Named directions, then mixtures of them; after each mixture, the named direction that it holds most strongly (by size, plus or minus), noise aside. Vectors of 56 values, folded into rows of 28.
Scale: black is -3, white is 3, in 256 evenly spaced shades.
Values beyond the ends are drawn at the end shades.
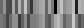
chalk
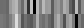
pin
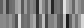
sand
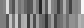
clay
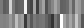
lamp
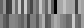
chalk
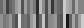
sand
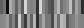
clay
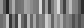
clay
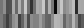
chalk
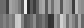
lamp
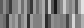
chalk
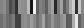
pin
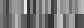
pin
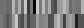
pin
